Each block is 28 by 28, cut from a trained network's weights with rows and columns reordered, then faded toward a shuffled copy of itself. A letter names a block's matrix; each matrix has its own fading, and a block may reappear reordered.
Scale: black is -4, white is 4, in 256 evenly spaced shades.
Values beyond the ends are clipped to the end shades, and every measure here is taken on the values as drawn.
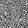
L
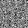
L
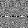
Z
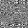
Z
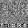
Z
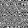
Z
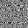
Z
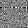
Z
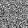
L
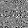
Z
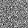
L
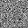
L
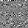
Z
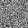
L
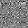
Z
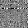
Z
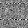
Z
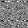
Z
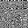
Z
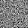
L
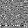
Z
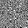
L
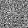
L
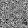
L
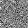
L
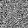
L
